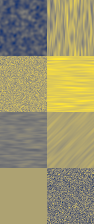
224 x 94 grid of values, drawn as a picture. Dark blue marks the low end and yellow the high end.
It is made of 4 by 2 panels. Panel 1,1: low, blotchy. Panel 1,2: high, streaked downward. Panel 2,1: high, fine-grained. Panel 2,2: very high, streaked across, faint in contrast. Panel 3,1: middling, streaked across, faint in contrast. Panel 3,2: high, slanting up to the right, faint in contrast. Panel 4,1: high, flat. Panel 4,2: middling, fine-grained, strong in contrast.
